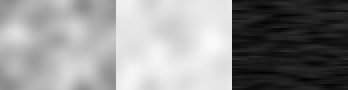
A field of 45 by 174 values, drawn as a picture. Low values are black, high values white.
The table splits into one row of 3 panels. Panel 1,1: high, smooth. Panel 1,2: very high, smooth, faint in contrast. Panel 1,3: very low, streaked across, faint in contrast.
